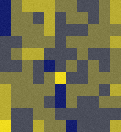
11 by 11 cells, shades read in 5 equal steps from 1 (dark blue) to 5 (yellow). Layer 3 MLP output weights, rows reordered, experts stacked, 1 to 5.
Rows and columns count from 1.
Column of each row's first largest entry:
3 5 5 11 3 3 6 1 1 1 1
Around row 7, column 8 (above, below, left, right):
2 3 2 3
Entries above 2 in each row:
8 7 7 8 5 4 8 9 7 3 5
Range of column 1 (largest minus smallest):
4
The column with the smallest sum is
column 6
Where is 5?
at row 7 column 6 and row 11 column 1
